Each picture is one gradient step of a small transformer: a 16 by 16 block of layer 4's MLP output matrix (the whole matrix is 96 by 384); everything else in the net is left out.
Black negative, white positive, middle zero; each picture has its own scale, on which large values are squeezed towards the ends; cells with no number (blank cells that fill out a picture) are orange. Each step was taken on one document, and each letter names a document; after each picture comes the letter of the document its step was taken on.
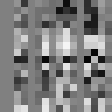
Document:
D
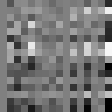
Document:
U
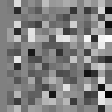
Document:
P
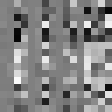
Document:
P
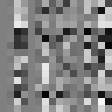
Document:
P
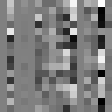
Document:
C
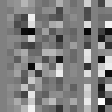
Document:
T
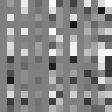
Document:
C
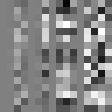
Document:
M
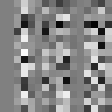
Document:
D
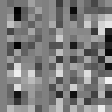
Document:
U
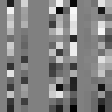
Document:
C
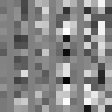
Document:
M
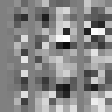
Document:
M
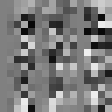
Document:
T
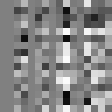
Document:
M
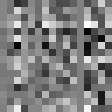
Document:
P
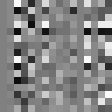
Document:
P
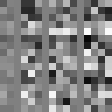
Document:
T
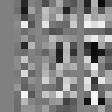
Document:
D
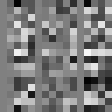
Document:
P
